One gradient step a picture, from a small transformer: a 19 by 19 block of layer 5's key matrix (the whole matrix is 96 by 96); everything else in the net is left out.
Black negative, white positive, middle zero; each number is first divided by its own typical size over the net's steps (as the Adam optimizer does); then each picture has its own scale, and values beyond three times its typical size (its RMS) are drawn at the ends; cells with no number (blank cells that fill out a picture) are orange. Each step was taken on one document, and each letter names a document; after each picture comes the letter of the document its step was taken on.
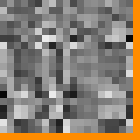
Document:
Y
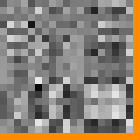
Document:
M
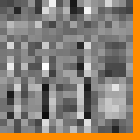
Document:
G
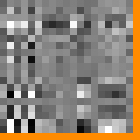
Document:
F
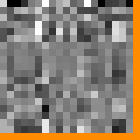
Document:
Y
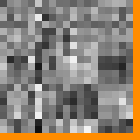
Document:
M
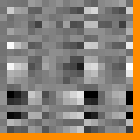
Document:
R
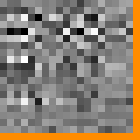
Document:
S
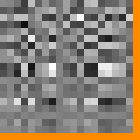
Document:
S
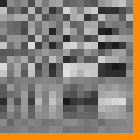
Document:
S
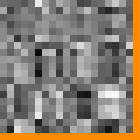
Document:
Y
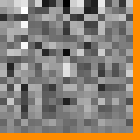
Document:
S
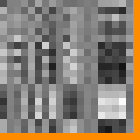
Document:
M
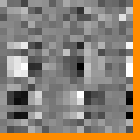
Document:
R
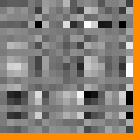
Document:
R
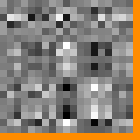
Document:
G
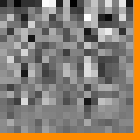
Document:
S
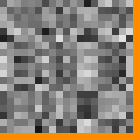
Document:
Y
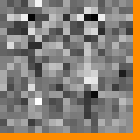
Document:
G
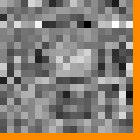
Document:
G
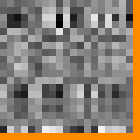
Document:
G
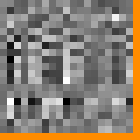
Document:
M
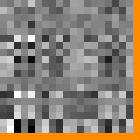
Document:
F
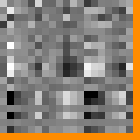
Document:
R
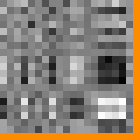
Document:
M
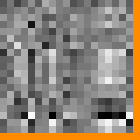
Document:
M
